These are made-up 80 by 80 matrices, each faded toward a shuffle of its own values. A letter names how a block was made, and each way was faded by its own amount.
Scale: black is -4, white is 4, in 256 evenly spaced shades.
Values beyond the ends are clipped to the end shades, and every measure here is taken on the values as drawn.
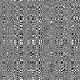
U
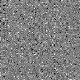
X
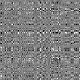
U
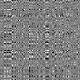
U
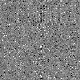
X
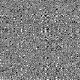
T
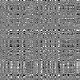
U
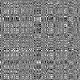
U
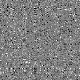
X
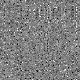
X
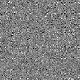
T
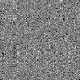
T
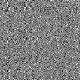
T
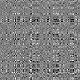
U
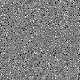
X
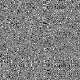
T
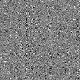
T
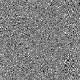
T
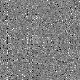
X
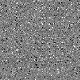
X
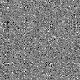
T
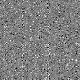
X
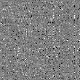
X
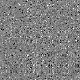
X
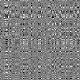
U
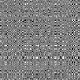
U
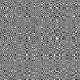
U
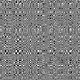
U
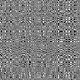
U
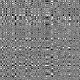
U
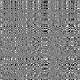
U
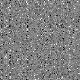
X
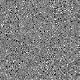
X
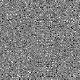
T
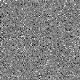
X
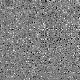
X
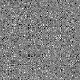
X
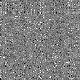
X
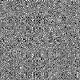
T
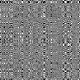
U
